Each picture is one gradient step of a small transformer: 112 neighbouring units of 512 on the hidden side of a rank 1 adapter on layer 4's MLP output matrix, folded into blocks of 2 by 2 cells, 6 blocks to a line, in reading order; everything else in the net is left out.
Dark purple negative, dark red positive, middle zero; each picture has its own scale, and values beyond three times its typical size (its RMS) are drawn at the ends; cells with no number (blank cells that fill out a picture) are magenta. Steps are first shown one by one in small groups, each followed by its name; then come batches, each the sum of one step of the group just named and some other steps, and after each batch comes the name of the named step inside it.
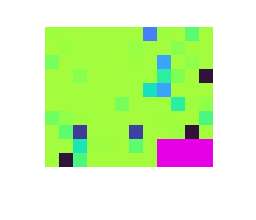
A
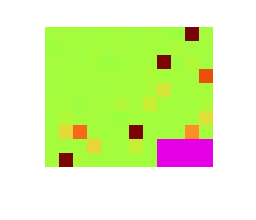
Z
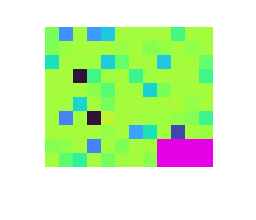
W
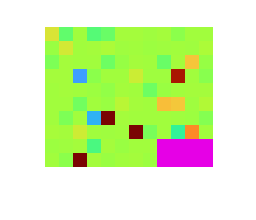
W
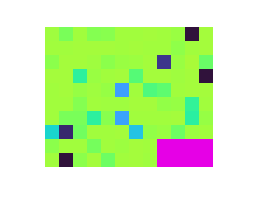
W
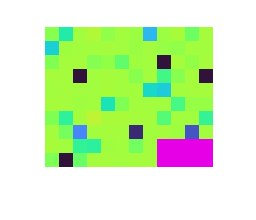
A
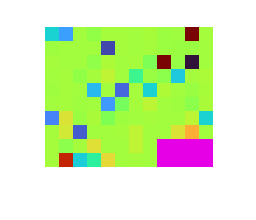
Z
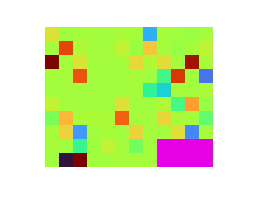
A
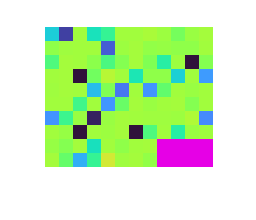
W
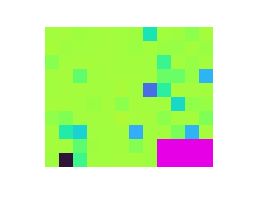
A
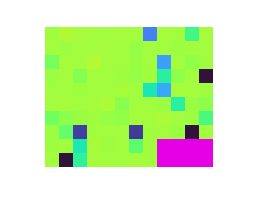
A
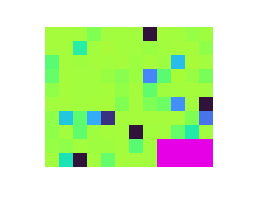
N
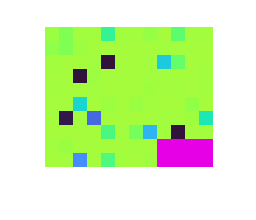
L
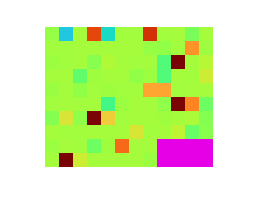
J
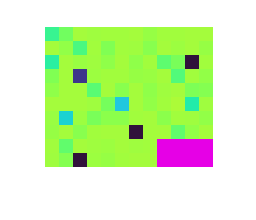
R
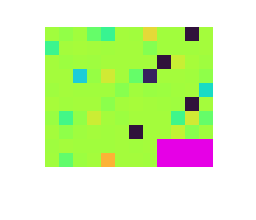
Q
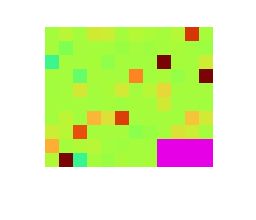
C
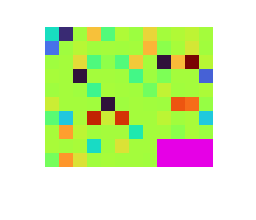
J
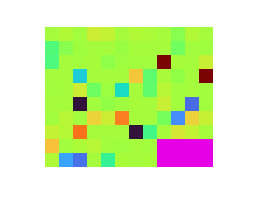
C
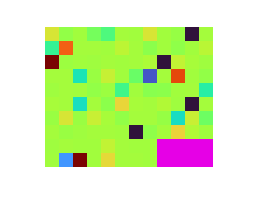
Q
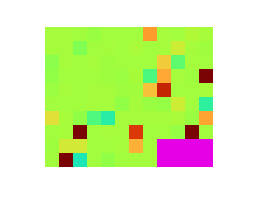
N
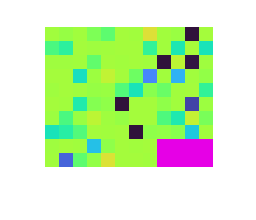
Q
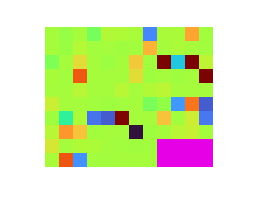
C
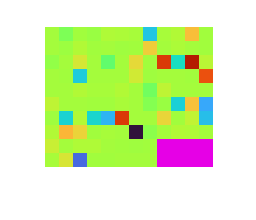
C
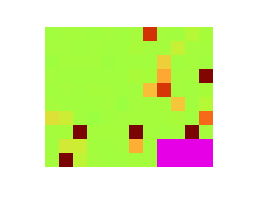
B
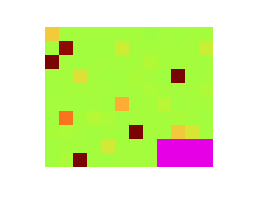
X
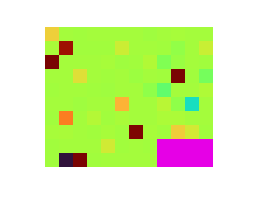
X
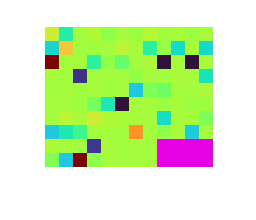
X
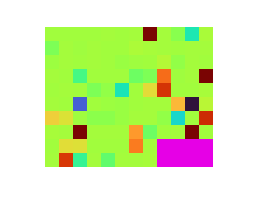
B
